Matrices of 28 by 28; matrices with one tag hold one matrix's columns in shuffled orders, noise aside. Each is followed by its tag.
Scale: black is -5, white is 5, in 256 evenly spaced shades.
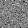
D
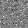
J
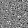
J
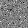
J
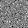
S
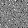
D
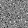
S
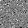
D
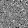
D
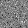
S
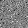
J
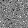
J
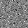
J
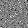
J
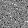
S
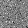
S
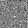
J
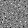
S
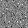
S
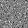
S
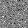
J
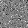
J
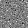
J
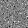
S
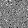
D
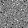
D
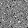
S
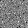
S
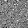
D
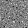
S
